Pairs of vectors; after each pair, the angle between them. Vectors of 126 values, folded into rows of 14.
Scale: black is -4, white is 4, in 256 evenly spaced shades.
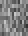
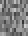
nearly opposite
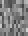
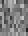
nearly opposite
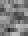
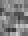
nearly parallel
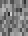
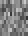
nearly opposite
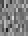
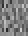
nearly parallel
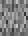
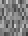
partly aligned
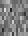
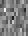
partly aligned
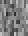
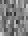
nearly parallel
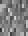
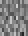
partly opposed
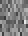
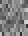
nearly parallel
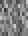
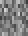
nearly opposite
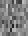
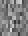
nearly opposite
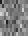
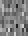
orthogonal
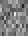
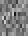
nearly opposite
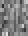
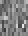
partly aligned
